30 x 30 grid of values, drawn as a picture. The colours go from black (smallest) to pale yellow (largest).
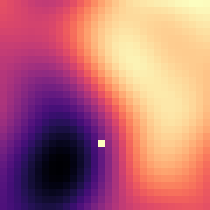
On average the colour sits 60% of the way up the scale. The ninth with the lowest average is the bottom left. One lone cell stands out, far higher than its neighbours. There is an overall slope up to the top right. The top right is the calmest part.
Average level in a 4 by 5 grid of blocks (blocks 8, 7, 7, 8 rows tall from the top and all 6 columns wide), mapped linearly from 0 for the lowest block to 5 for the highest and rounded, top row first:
3 3 5 5 5 | 2 2 4 5 5 | 1 0 2 4 5 | 1 0 2 4 4
